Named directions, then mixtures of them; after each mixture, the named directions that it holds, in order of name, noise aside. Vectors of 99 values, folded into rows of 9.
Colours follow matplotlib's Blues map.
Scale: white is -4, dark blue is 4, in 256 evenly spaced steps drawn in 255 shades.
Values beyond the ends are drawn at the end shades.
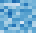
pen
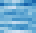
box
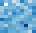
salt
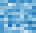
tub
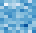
pen, salt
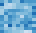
box, salt, tub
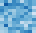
salt, tub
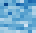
box, salt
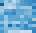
box, salt, tub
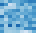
box, tub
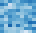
box, tub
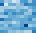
box, salt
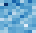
salt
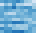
box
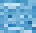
pen, salt, tub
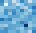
salt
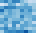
box, pen, tub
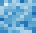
salt, tub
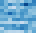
box, pen, tub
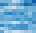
box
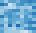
box, tub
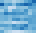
box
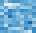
pen, salt, tub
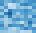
box, pen, tub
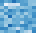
pen, salt, tub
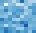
box, salt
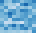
box, pen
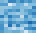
tub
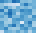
pen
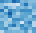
pen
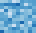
pen
